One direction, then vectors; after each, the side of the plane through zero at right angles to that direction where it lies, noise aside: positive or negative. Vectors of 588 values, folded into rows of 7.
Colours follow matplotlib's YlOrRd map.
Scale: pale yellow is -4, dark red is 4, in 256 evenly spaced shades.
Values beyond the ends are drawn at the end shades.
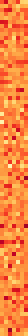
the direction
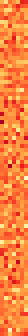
negative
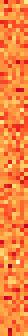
positive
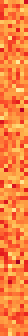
negative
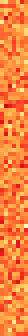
negative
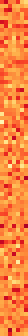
positive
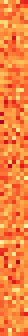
negative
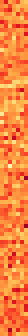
positive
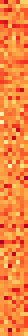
positive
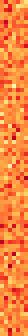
positive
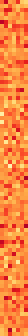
positive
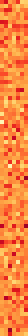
positive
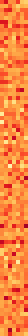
positive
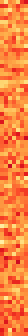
negative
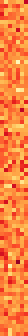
negative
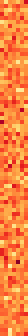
negative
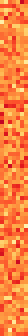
negative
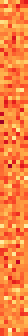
negative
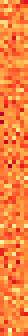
negative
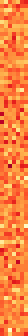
negative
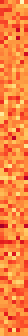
positive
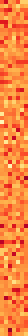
positive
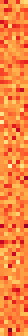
positive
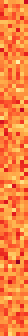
negative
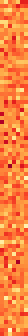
negative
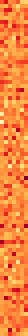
positive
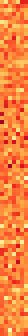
negative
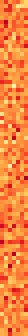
positive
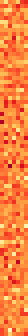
negative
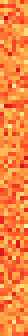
negative
